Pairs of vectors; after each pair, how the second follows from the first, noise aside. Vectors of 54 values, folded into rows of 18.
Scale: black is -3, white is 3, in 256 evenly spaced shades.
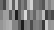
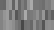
shrunk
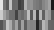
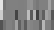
partly zeroed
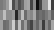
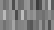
shrunk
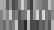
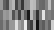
sign-scrambled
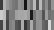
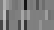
partly zeroed
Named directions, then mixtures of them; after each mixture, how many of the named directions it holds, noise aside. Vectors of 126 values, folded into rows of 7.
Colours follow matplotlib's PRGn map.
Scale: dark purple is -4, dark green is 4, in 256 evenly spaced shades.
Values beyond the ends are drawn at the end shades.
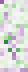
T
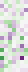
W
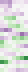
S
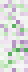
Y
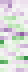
one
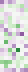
three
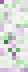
one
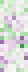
three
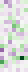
two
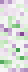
three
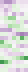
one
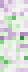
two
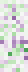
two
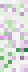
two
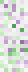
two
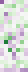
one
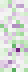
two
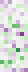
three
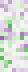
three
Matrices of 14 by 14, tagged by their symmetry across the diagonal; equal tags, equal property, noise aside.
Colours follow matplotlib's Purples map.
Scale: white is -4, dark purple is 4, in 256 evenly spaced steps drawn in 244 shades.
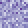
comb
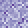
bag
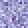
comb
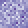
bag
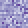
comb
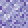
bag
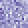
comb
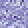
comb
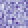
comb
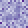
bag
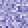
comb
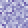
bag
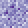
bag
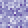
comb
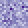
comb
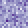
comb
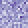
comb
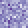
comb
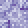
bag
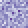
bag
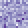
comb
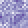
bag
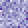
bag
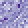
bag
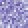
bag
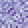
bag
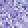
bag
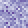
comb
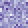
comb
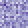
bag
